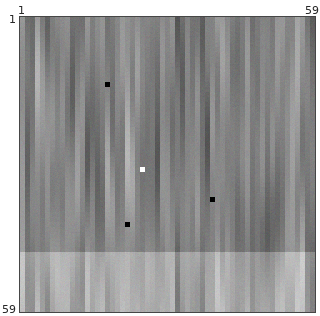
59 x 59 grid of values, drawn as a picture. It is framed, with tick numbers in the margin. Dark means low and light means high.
The grain runs up and down. Four lone cells stand out: one far higher and three far lower than their neighbours. A horizontal seam about 80% of the way down splits the table, and the bottom part is higher.
